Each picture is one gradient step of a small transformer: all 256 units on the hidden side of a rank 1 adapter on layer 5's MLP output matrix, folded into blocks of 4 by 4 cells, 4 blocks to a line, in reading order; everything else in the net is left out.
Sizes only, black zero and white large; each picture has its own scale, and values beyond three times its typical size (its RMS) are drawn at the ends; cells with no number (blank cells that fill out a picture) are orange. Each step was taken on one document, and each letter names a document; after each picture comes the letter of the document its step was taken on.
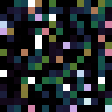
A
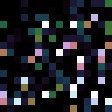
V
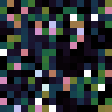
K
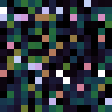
K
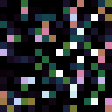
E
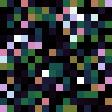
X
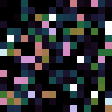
V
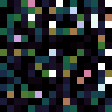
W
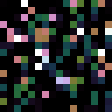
V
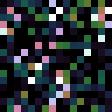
A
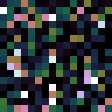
K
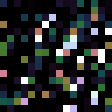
V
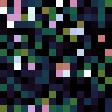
W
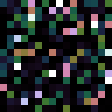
W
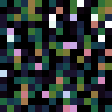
A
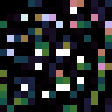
V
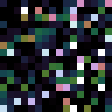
E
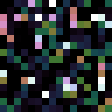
A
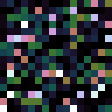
X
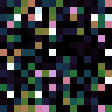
W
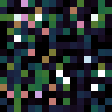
K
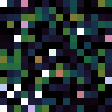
X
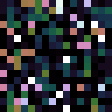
W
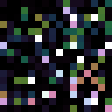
E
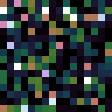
K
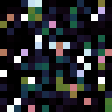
A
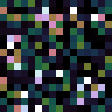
K
